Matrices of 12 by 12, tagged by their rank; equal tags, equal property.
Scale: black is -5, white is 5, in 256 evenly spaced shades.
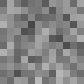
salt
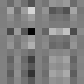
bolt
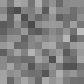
salt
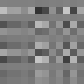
bolt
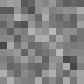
salt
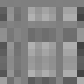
bolt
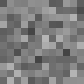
salt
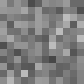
salt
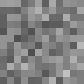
salt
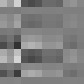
bolt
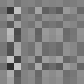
bolt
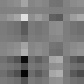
bolt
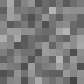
salt
